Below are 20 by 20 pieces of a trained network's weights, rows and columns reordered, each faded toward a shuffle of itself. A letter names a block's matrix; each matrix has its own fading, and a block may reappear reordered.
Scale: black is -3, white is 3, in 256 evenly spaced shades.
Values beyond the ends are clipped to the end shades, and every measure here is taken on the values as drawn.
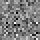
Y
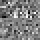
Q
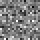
Q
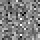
Y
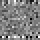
Q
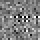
Q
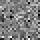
Y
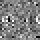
Q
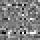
Q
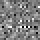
Q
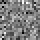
Y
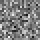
Y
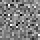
Q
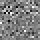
Q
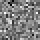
Y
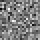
Y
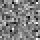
Y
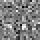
Q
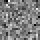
Y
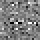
Q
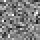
Y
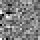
Y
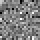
Y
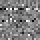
Q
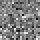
Q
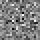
Y
